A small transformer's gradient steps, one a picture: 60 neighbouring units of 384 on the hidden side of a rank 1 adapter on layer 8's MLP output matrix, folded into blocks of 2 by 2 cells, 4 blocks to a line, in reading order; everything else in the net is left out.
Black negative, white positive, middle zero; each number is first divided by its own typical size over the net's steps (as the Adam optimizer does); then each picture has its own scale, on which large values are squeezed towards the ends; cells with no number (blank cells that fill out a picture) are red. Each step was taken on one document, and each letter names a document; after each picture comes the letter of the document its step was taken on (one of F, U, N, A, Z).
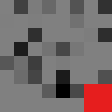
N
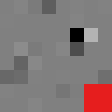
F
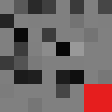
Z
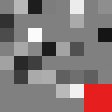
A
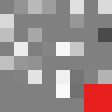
A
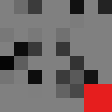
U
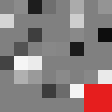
A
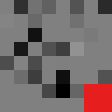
N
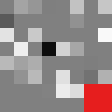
A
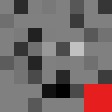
N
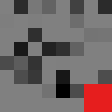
N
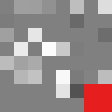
A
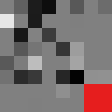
Z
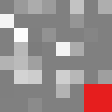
Z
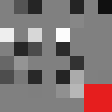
U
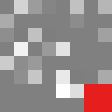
A
